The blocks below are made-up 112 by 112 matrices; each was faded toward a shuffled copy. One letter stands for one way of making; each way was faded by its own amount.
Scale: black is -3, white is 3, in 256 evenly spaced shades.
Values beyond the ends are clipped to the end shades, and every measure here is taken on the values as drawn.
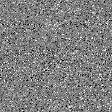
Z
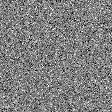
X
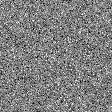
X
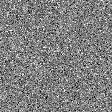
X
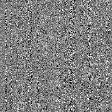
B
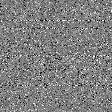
Z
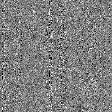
B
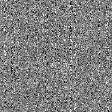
B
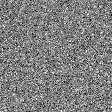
X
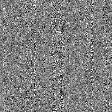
B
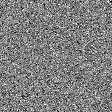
X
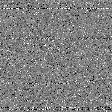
Z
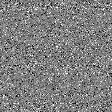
Z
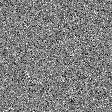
X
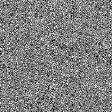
B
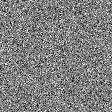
X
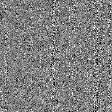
B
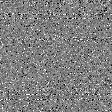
Z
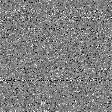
Z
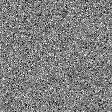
X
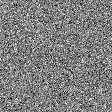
X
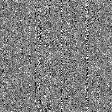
B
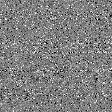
Z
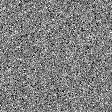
X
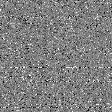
Z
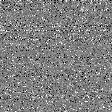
Z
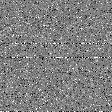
Z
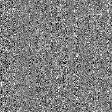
B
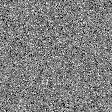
X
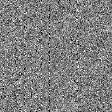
B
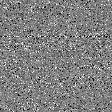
Z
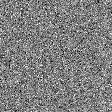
X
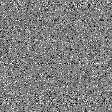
Z
